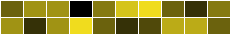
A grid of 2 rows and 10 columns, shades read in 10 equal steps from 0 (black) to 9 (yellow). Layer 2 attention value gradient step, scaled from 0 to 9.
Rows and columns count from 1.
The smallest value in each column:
4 2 6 0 4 2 3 4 2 4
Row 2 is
6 2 6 9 4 2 3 7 7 4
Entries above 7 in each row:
2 1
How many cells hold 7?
2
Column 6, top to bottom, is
8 2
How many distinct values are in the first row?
7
